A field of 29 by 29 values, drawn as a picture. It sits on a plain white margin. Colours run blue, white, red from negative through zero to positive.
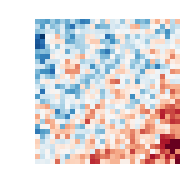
Slope: up to the bottom right. Mirror symmetry: none. Histogram: bell-shaped. Ninth with the highest average: bottom right. Stripes: none. Ninth with the lowest average: top left.
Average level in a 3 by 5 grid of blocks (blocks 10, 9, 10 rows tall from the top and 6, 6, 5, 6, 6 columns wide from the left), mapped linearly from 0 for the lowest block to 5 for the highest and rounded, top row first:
0 1 0 1 2 | 1 1 2 2 3 | 2 2 3 3 5
